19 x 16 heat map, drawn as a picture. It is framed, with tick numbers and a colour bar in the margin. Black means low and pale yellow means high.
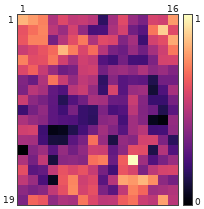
No single row or column stands out from its neighbours. The texture is blotchy. The values follow a bell shape. There is no overall slope. Neither half mirrors the other.
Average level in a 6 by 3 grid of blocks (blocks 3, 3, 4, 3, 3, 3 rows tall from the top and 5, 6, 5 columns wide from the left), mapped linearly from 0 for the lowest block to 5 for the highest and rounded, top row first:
534 | 522 | 110 | 001 | 133 | 245
